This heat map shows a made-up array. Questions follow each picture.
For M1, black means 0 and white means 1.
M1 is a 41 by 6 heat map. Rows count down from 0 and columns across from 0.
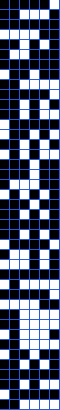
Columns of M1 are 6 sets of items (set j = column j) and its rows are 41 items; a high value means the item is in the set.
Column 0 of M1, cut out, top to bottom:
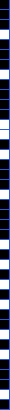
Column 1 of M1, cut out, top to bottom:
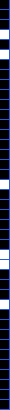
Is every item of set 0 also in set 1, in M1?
no
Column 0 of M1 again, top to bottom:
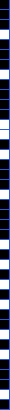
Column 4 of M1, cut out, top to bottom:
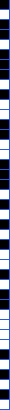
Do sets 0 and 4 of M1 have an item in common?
yes
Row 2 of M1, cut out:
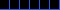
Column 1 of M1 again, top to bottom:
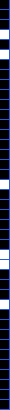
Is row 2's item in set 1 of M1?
no
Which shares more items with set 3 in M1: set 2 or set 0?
set 2
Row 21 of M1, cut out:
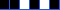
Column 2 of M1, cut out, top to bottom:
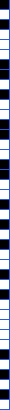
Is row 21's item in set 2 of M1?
yes
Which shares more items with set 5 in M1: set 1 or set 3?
set 3
